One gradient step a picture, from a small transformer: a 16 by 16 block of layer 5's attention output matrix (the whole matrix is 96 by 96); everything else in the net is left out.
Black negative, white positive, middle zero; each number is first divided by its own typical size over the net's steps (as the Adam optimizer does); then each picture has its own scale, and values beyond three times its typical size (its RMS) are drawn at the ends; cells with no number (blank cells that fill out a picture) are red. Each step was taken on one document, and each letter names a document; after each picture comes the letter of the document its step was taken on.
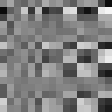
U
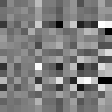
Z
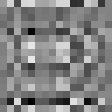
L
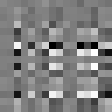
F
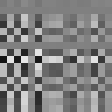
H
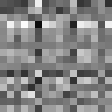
H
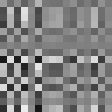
H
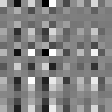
F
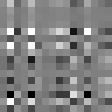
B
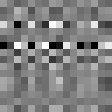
F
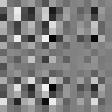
F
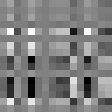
B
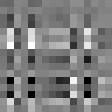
B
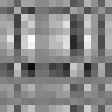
L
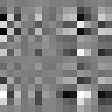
Z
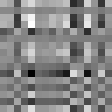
L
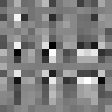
F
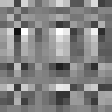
L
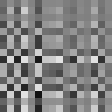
H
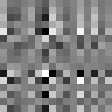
F
